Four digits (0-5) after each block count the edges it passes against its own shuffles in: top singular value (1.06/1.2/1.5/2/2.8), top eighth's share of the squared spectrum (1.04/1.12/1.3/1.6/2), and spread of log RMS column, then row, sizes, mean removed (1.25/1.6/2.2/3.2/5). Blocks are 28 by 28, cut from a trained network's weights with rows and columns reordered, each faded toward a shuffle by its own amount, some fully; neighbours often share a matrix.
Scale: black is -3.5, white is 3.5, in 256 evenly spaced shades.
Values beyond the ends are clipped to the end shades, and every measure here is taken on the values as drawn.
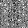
2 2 0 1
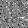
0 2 1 1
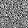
2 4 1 2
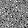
0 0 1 0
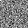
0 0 0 0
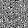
2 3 1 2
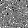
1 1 0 0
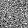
0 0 0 0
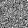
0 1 0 0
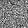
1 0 0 0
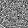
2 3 0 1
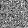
1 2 0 0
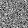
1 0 0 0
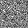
0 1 0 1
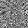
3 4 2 1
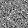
0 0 0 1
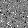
0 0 0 0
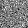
1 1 0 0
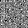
2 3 0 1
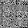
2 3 0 2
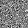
1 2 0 0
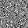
0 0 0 0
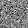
0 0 0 0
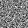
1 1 0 1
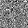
2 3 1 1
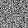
1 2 0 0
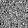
2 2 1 1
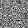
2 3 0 2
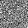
0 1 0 0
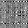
3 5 0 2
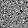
1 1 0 0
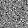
2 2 0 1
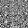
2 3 1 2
